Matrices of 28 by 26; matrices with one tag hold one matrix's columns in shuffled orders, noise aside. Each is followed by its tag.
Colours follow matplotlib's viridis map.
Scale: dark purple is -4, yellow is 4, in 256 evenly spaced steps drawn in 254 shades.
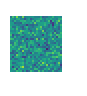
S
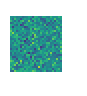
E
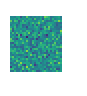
S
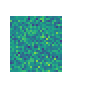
E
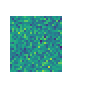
E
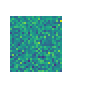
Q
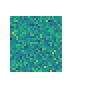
E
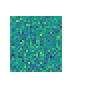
Q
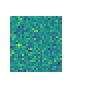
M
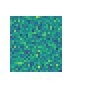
S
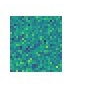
E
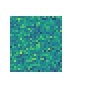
M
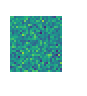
Q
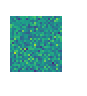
M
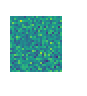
Q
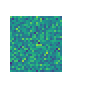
M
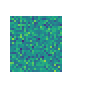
E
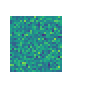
S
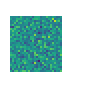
Q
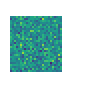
M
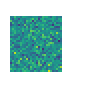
E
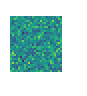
Q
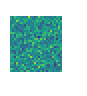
S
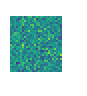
M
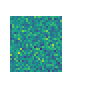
M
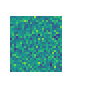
S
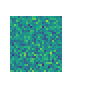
Q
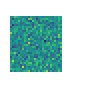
E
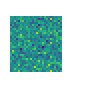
E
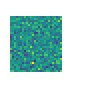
Q
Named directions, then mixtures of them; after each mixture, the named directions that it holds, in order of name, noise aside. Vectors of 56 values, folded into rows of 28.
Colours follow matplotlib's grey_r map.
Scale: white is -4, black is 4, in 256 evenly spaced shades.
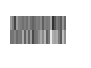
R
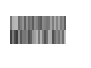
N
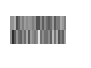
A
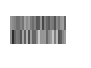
A, R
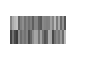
N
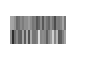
A, R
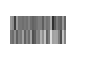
R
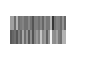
N, R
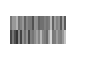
N, R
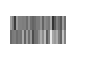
R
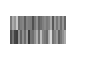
N, R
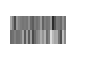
R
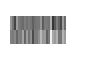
R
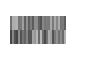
N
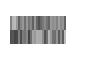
A, N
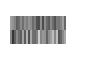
A, R
